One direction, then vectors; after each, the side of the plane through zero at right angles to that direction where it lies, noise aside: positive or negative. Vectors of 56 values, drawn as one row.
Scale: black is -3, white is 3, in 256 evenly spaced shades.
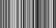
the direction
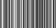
positive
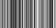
negative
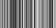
negative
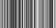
negative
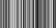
positive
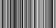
negative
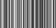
positive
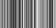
negative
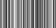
positive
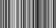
positive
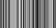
positive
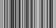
negative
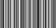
positive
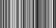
positive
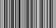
negative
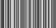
positive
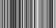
negative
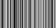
negative
